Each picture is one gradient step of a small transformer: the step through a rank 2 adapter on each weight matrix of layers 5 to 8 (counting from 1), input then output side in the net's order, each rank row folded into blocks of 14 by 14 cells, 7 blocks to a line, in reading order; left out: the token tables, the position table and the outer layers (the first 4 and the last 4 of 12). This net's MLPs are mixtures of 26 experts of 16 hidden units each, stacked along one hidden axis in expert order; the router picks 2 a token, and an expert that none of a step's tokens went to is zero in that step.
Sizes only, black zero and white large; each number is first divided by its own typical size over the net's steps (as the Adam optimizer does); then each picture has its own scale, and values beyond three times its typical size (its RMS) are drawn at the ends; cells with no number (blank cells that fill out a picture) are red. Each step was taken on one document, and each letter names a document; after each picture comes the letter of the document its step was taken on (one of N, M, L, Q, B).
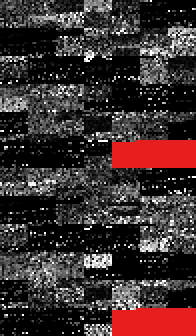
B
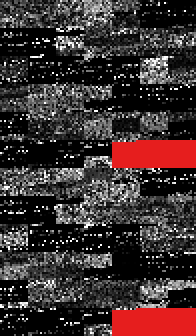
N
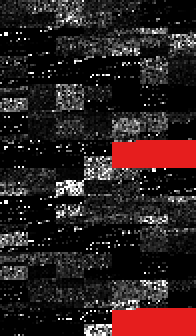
B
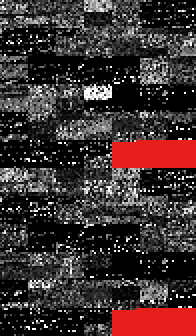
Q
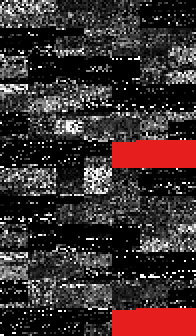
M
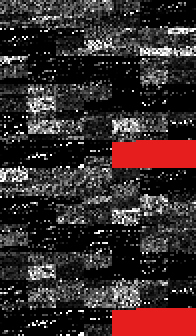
Q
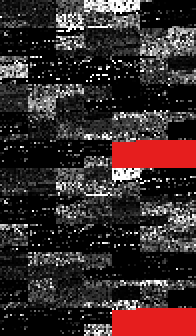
N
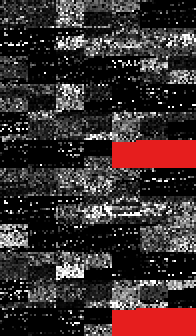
N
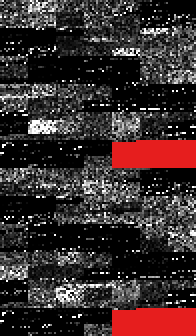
M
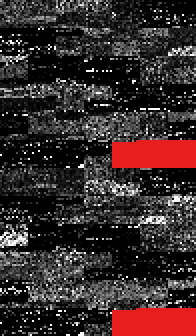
M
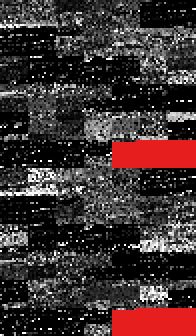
N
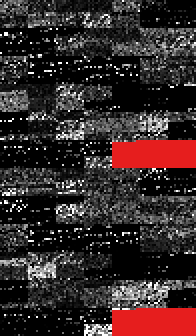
B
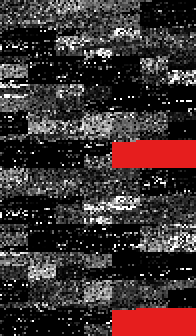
N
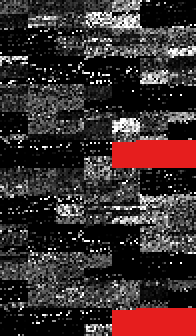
Q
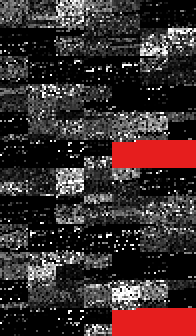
B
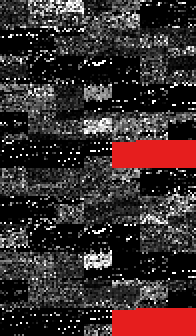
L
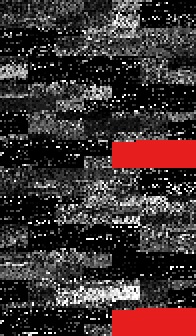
M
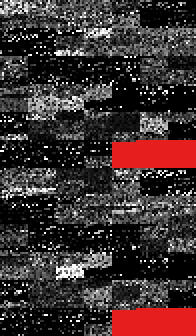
Q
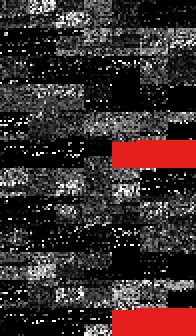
B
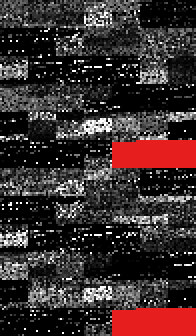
L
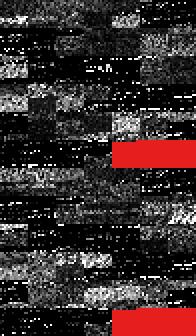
M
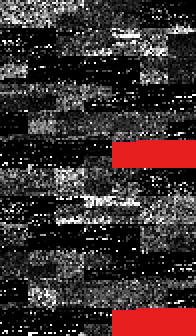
M
